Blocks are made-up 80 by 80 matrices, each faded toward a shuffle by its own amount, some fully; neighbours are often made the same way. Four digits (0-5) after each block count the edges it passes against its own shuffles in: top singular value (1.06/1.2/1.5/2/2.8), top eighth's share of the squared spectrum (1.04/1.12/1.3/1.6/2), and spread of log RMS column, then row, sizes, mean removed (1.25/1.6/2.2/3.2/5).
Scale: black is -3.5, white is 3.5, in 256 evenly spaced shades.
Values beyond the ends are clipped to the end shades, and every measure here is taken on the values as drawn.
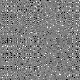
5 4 2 2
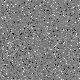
2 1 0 0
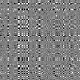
5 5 4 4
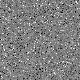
3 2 0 0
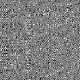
4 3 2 2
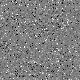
2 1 0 0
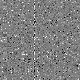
4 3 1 1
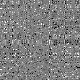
4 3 2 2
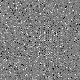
3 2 0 0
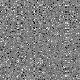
4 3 1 1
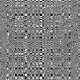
5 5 4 3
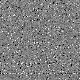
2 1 0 1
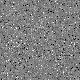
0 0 0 0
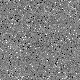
0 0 0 0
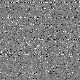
2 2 0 2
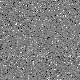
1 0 0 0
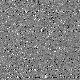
1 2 0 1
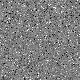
0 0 0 0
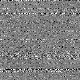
2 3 0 4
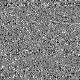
1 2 0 3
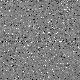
2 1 0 1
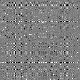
5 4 3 3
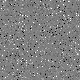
3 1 0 0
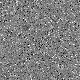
0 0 0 0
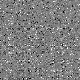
3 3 1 1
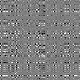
5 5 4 4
